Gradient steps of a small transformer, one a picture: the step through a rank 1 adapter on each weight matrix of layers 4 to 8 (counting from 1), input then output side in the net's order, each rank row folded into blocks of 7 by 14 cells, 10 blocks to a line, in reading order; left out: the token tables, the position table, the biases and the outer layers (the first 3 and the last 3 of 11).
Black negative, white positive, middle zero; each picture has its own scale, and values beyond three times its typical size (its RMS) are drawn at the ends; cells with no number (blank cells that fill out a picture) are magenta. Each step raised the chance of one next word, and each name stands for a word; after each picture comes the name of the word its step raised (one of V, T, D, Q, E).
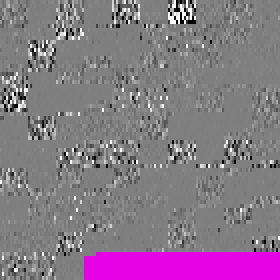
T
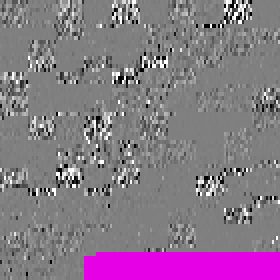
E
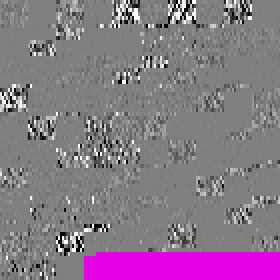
T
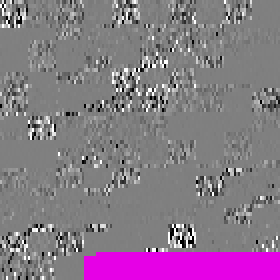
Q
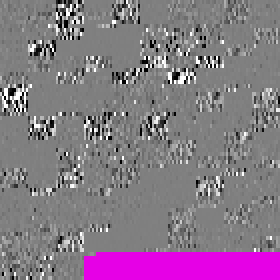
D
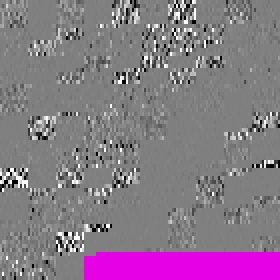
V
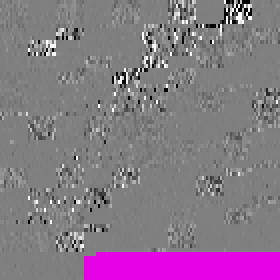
Q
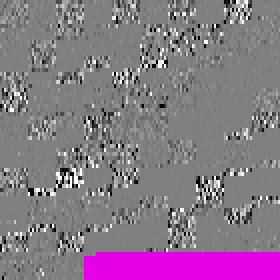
E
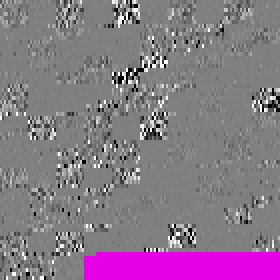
Q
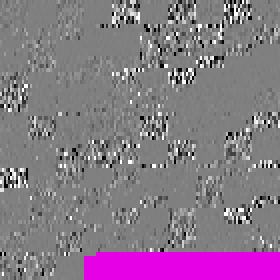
V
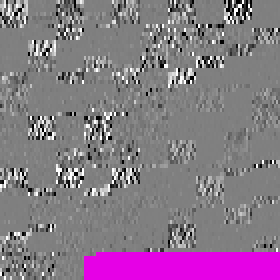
D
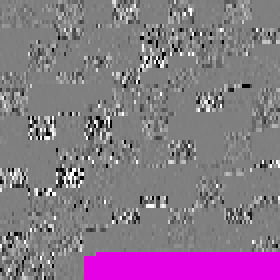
D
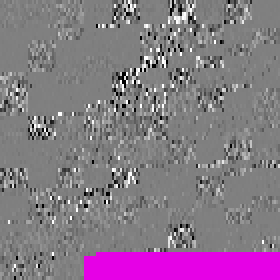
Q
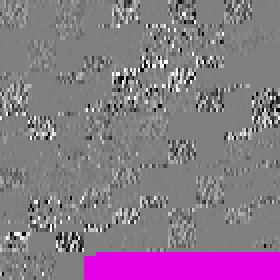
Q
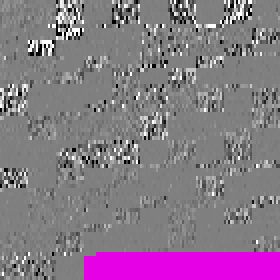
T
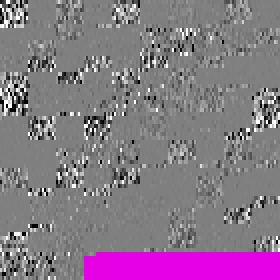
D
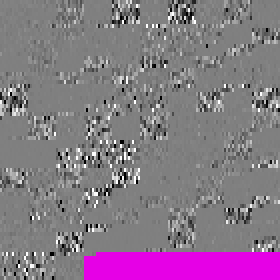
T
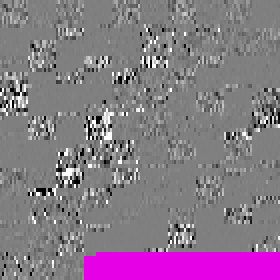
E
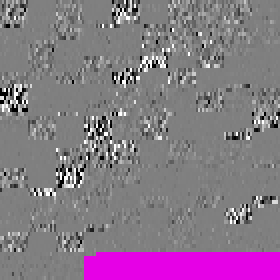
E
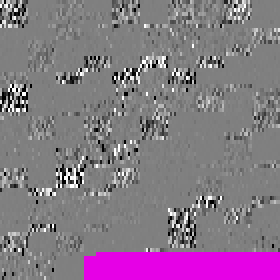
E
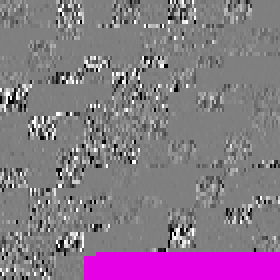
T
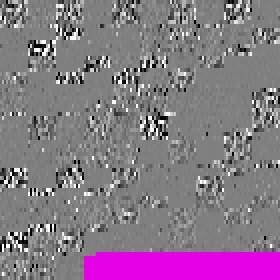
E
